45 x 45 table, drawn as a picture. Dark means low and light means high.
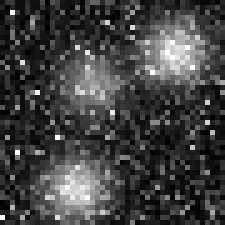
Bumps: three. Slope: none. Mirror symmetry: none. Ninth with the highest average: top right. Histogram: skewed, a long tail of high values.
